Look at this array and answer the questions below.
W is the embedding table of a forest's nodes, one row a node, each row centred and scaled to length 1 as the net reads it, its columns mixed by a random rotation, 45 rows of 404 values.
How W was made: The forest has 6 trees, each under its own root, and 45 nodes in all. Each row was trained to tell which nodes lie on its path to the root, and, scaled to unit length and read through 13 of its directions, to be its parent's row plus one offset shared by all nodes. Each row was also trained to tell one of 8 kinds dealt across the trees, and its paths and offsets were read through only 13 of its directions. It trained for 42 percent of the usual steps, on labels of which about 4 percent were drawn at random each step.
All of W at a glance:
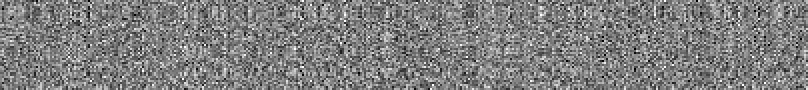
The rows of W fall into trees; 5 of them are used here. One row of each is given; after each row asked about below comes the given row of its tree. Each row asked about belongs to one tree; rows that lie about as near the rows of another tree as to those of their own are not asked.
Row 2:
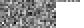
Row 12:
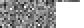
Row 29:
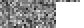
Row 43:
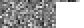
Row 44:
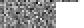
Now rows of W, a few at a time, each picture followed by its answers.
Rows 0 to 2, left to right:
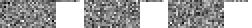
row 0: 12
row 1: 44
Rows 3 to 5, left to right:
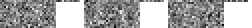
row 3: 12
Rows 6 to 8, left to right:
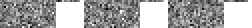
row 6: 12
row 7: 12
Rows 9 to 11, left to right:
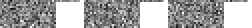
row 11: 44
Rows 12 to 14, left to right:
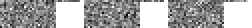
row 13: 12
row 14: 44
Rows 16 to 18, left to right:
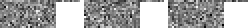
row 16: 12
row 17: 43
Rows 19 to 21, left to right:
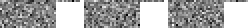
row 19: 43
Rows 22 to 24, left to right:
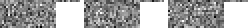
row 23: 43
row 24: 43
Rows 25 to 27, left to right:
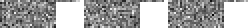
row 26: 43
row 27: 2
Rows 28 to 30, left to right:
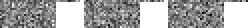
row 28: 43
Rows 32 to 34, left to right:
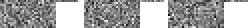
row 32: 44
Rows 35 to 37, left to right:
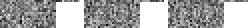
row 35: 12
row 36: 43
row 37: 43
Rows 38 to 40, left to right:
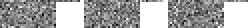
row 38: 12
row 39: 44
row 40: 2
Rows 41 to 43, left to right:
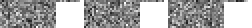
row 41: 29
